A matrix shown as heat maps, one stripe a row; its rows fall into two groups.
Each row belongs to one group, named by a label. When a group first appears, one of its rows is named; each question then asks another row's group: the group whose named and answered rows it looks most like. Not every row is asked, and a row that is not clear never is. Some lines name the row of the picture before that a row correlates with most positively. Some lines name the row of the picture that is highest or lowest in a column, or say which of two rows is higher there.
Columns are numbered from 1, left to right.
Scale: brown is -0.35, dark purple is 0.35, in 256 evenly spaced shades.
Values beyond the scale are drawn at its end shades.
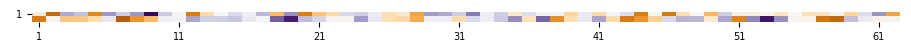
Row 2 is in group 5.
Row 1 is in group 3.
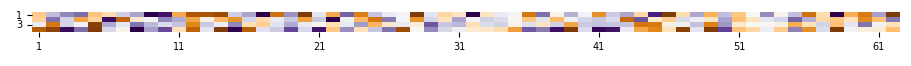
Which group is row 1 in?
3
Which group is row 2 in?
5
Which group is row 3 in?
3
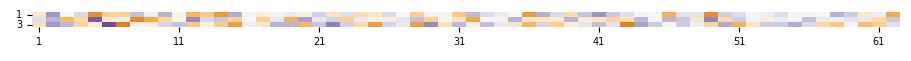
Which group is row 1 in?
3
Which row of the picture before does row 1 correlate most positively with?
1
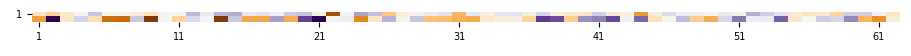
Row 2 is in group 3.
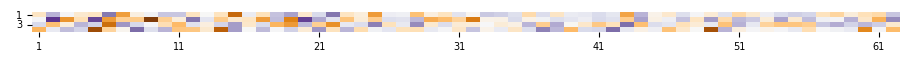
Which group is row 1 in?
5
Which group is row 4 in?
3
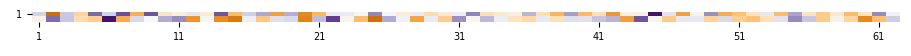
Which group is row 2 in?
5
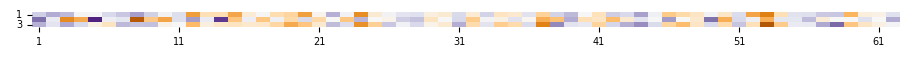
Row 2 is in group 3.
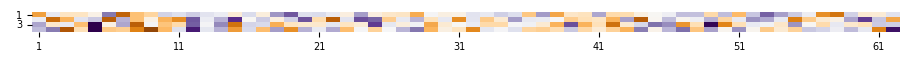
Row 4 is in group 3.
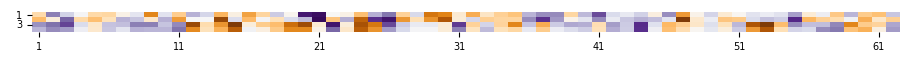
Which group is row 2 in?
3
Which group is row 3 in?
5
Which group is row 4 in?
5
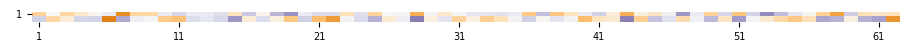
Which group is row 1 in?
5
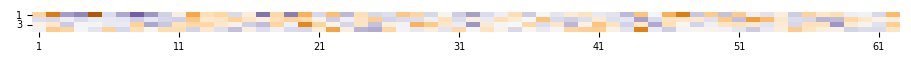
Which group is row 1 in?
3
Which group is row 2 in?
5
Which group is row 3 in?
3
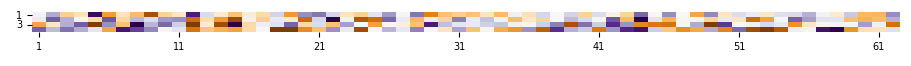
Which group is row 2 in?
5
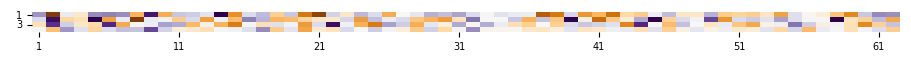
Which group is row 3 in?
5
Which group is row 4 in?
3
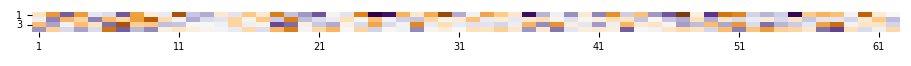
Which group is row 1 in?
3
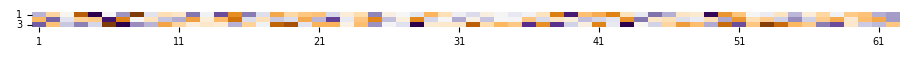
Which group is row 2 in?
5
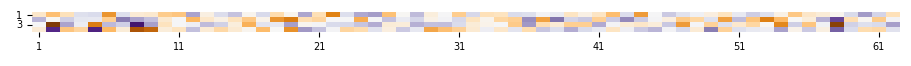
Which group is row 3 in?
3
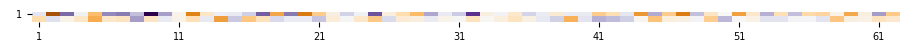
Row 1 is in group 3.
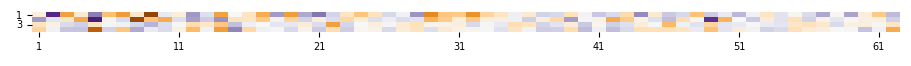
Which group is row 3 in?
3
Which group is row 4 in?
3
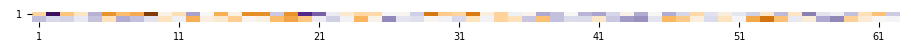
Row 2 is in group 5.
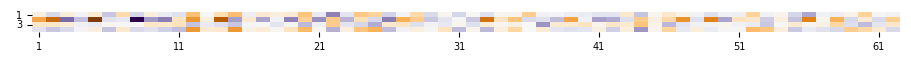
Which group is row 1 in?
5
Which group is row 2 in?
3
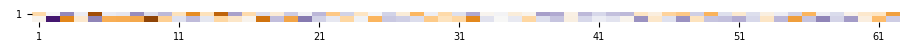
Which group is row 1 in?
3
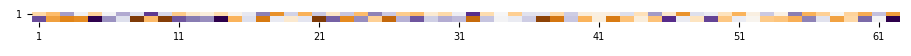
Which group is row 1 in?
3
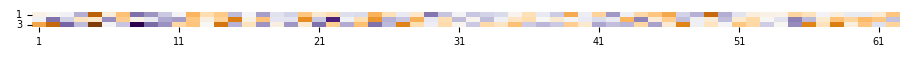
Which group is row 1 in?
3
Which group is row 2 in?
5
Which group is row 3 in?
3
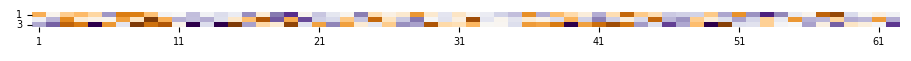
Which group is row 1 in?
5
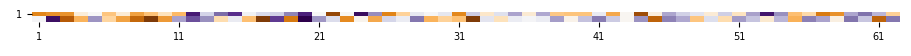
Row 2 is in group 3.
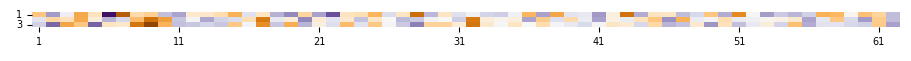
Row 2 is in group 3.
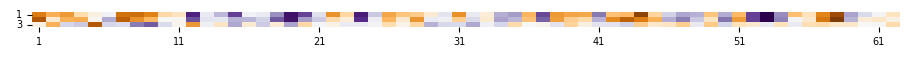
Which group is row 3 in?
3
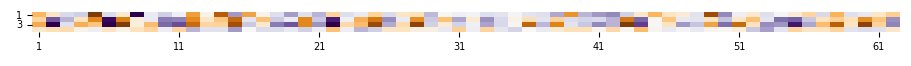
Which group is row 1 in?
3
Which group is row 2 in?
5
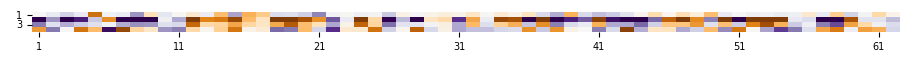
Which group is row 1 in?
3
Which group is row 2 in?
5
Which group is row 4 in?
5
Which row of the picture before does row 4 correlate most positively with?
3
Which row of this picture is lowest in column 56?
1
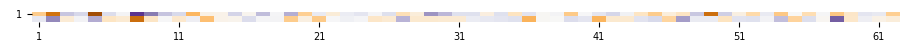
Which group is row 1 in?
3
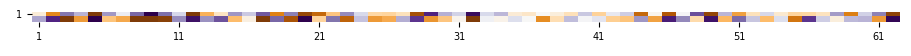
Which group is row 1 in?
3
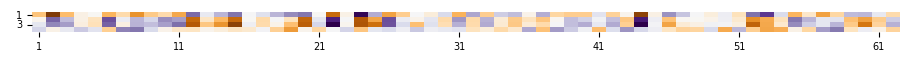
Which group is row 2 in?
5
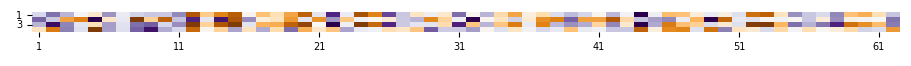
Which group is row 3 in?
5
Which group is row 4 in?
3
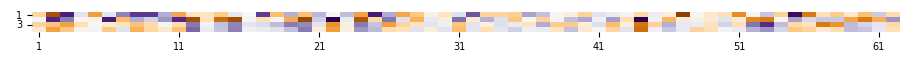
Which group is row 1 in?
3
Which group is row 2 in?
5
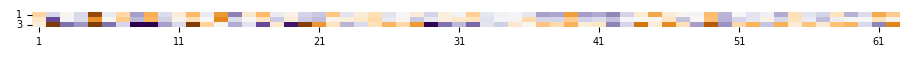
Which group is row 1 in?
3
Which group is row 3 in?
3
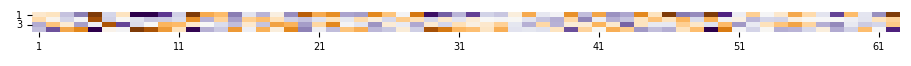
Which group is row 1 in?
3
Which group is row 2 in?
3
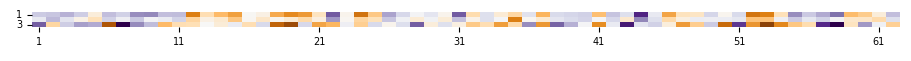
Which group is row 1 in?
5
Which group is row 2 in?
5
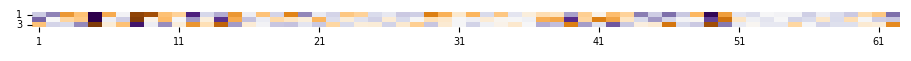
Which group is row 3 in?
3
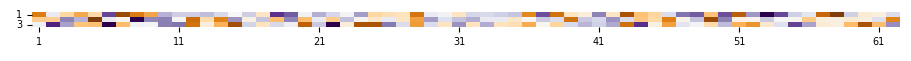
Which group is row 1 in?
5
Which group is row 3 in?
5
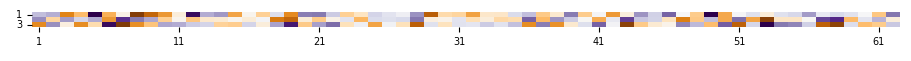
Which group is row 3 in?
5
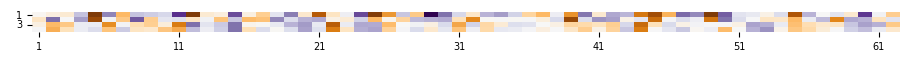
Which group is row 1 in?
3
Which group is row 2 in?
3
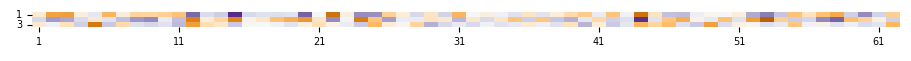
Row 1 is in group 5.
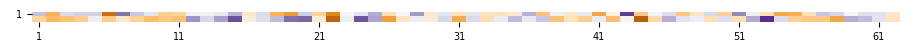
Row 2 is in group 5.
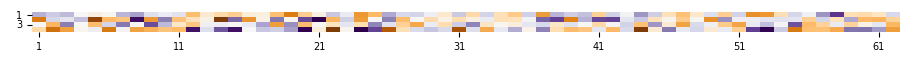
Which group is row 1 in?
5
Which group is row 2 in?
3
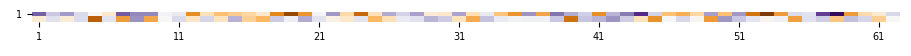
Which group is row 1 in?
5
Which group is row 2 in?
3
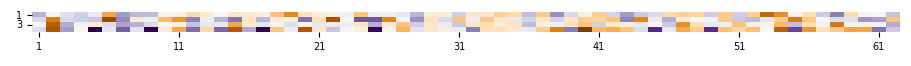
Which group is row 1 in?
5
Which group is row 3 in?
3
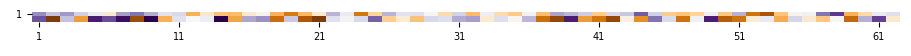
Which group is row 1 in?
5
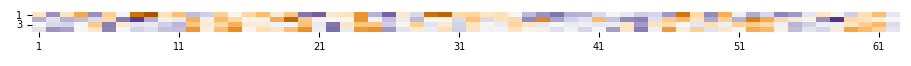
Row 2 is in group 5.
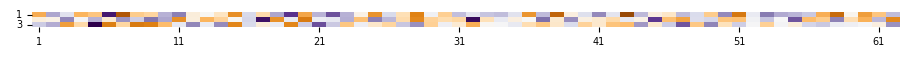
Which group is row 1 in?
5
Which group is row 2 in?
3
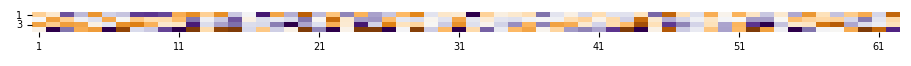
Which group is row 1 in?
3
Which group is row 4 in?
5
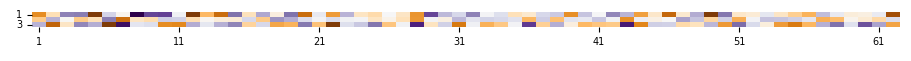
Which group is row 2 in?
5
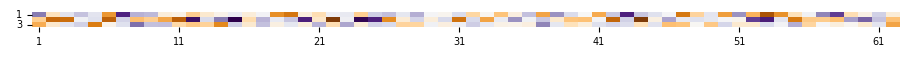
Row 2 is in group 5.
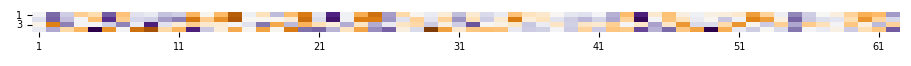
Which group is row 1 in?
5
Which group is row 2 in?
5
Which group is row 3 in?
3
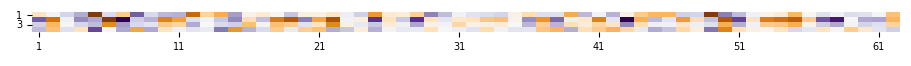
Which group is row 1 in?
3
